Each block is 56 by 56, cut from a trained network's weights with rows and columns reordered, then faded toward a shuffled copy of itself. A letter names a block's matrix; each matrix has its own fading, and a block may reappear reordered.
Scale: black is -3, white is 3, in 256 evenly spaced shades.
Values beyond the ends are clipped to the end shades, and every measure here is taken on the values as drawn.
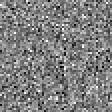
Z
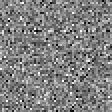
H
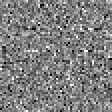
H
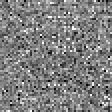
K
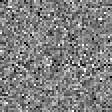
H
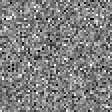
H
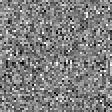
Z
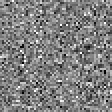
Z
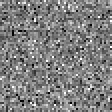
K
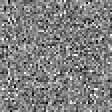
Z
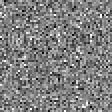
Z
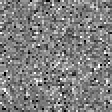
K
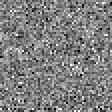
H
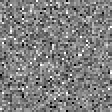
K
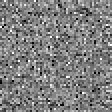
K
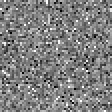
K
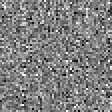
Z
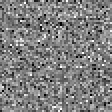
K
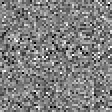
Z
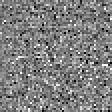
K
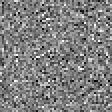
Z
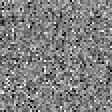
K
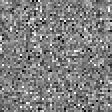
K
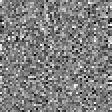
Z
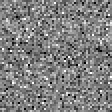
K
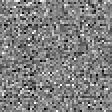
K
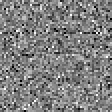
H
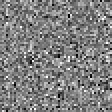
Z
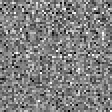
Z
